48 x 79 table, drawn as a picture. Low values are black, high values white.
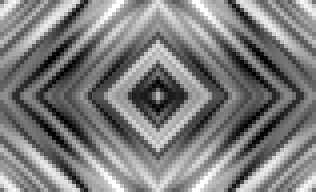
Mirror symmetry: left to right and top to bottom. Average level on the scale: 50%. Histogram: bell-shaped. Odd rows or columns: none.
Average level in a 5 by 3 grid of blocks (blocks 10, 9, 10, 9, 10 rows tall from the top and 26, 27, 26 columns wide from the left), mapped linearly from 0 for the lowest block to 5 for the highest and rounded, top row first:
454 / 121 / 010 / 121 / 454
